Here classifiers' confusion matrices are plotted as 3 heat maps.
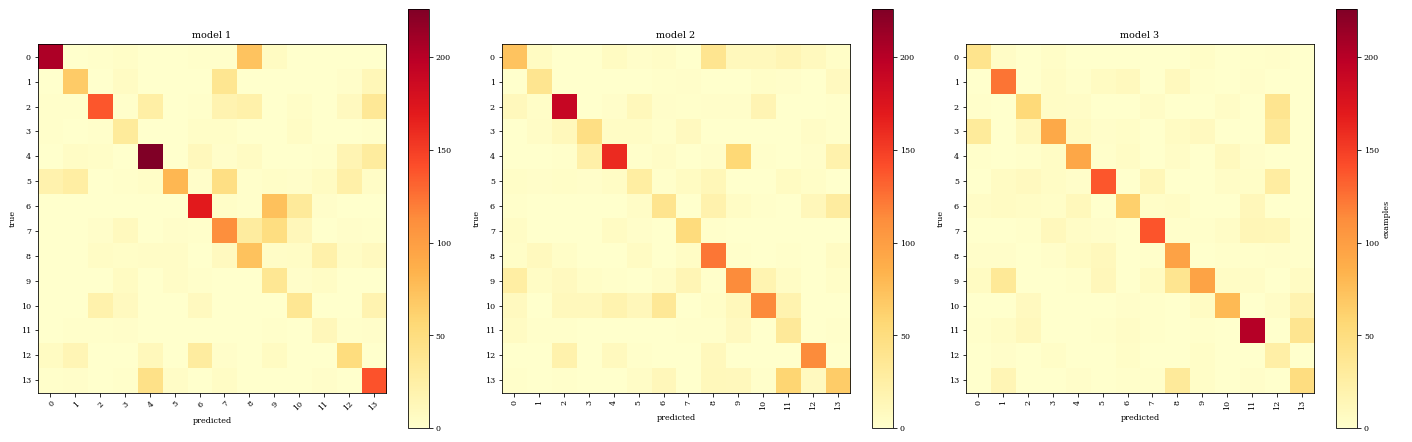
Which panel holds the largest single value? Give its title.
model 1
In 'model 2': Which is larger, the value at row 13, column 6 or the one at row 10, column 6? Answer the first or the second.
the second
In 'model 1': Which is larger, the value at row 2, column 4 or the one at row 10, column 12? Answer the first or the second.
the first
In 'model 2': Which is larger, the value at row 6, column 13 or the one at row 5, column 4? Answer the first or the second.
the first
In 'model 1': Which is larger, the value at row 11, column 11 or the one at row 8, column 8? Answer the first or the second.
the second
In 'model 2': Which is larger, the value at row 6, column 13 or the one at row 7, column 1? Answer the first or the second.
the first
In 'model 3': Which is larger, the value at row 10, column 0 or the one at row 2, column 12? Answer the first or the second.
the second
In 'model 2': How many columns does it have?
14
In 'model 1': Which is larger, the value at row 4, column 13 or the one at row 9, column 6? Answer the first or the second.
the first
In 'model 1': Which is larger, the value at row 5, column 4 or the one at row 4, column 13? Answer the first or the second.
the second
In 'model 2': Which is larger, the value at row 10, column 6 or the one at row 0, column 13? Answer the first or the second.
the first
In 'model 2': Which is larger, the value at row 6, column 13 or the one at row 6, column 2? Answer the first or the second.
the first
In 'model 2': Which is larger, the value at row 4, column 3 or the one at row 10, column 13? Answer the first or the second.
the first
